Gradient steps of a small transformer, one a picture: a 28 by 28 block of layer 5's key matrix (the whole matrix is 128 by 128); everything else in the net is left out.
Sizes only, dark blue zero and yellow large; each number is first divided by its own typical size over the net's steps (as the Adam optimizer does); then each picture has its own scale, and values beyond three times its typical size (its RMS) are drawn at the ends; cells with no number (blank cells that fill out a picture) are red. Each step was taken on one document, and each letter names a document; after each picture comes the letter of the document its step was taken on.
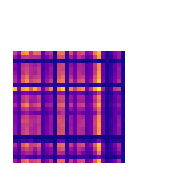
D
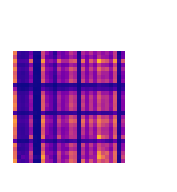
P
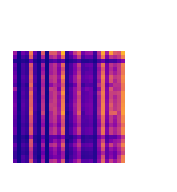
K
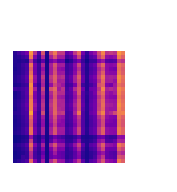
K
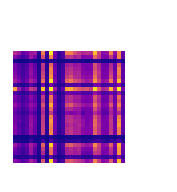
D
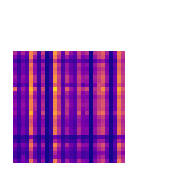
K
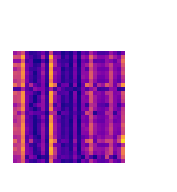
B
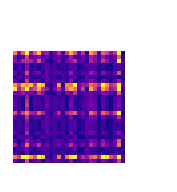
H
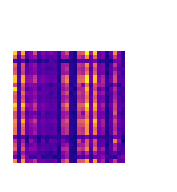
H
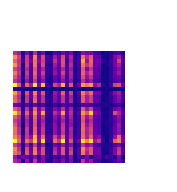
B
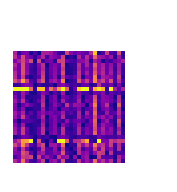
D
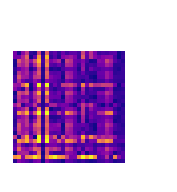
B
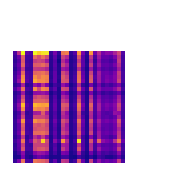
H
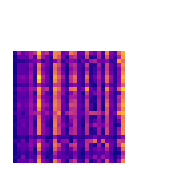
K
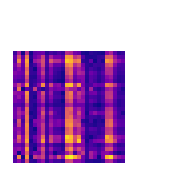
B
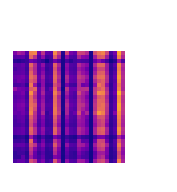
K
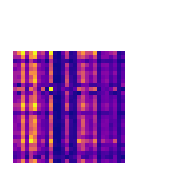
H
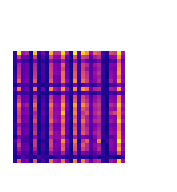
H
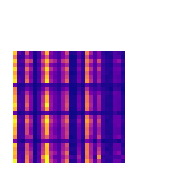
P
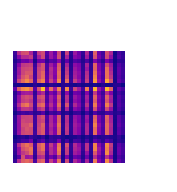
D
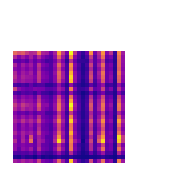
H
